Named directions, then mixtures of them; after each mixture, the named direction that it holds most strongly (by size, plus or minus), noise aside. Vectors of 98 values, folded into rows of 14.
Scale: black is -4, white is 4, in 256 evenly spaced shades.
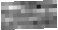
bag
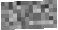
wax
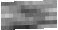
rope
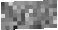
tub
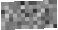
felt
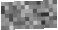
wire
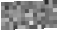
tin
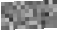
wire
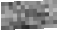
rope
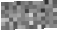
tin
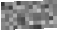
wax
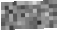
felt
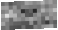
rope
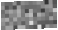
tin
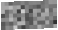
tub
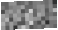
tin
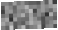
wire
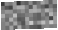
wax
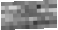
bag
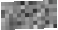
felt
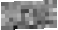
rope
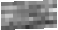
rope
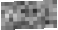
felt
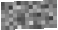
wax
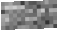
bag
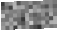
tub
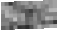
rope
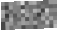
felt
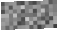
felt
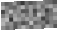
felt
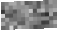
wire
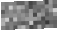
tin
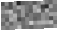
wax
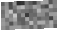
wax
